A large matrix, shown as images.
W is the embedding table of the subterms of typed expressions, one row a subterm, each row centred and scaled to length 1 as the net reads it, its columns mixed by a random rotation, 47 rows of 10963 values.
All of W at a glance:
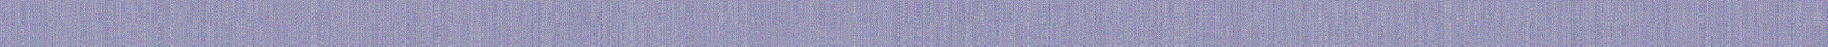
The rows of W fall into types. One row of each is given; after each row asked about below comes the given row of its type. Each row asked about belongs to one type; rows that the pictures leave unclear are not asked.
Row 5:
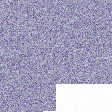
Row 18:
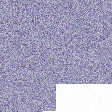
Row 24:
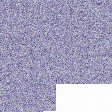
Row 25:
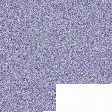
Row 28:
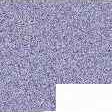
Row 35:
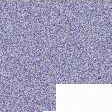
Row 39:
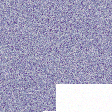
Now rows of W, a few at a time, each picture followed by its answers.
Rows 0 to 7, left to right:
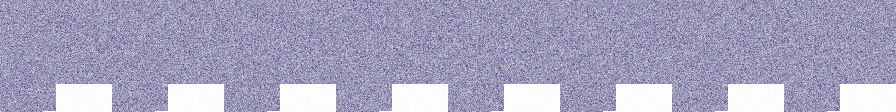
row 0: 39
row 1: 35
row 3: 18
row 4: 28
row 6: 35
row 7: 28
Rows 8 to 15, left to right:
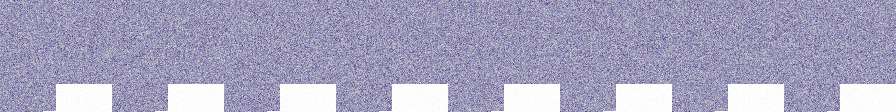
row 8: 5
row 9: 5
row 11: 28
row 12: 24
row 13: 18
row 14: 18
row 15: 28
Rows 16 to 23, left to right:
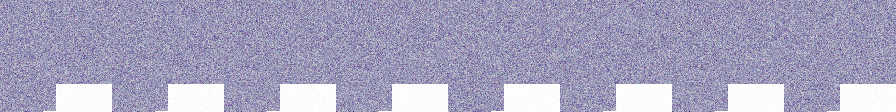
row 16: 24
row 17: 24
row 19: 18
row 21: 35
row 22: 18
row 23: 35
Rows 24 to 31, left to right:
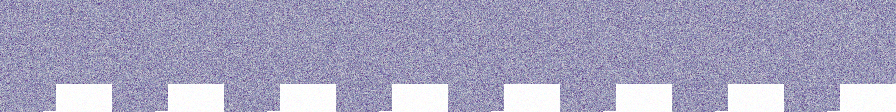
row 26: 35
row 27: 39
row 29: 24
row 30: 39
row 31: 25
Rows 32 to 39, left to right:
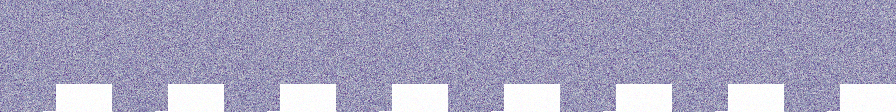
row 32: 25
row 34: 25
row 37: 28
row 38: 25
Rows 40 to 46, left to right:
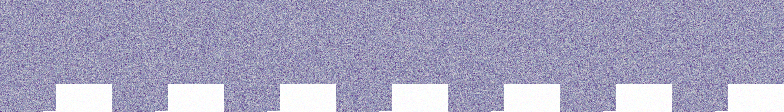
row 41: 5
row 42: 25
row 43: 25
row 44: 39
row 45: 28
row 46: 28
